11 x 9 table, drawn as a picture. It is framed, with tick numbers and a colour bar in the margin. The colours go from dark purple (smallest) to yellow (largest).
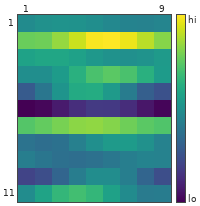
Grain: streaks across. Average level on the scale: 50%. Ninth with the highest average: top middle.
